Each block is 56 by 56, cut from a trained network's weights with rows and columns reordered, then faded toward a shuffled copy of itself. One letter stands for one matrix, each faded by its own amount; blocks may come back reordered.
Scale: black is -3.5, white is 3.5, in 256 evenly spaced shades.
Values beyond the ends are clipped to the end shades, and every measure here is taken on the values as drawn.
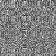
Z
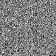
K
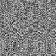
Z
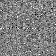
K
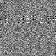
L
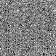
K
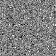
K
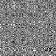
L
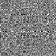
L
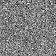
K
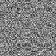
Z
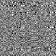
L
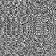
Z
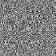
L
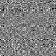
L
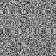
Z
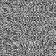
Z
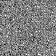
K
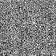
K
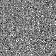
K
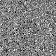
K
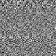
L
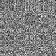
Z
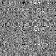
L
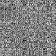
L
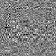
L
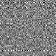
L
